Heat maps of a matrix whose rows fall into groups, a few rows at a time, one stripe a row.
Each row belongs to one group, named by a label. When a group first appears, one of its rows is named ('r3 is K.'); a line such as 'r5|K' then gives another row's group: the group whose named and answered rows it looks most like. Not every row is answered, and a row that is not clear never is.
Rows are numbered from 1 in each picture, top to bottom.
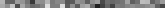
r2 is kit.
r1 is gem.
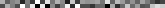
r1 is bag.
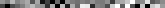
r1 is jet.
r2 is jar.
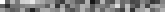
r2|jar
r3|gem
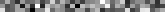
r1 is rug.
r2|bag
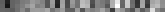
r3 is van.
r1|jar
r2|jar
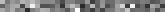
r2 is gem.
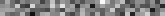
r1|rug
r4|gem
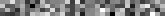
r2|gem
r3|rug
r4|van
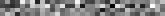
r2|van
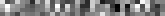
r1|gem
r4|rug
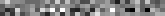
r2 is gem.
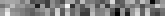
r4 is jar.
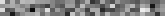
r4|bag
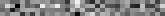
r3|bag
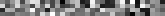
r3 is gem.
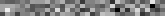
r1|van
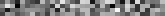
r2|jet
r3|jar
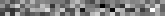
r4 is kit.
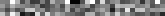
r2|jet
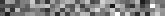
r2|van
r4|jar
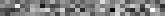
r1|rug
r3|van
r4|jar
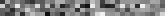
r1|kit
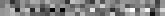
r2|rug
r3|jet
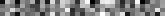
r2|gem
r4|rug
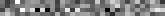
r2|jar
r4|jet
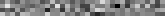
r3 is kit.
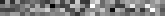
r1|kit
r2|jet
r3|van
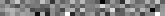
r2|rug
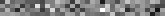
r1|kit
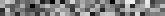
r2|gem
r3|kit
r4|gem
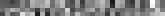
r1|van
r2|van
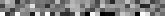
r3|bag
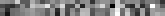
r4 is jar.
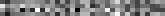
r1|jar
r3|bag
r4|jar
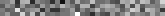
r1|jet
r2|gem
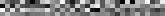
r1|gem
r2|kit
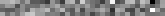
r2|jet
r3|van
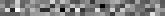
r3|kit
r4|van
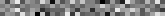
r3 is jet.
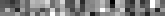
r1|van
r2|van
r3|rug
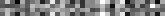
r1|rug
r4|rug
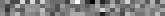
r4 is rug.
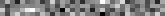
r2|jar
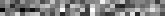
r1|rug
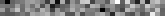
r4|van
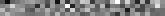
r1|jar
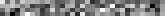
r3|rug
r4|bag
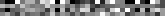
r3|jar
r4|rug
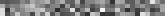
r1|van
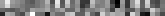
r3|van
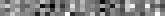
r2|jet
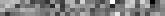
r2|jet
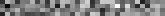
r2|jar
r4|kit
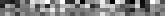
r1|van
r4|rug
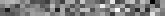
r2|rug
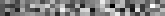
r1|rug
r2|van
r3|gem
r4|jar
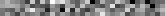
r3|kit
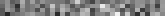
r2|rug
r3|gem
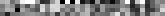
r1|kit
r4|jar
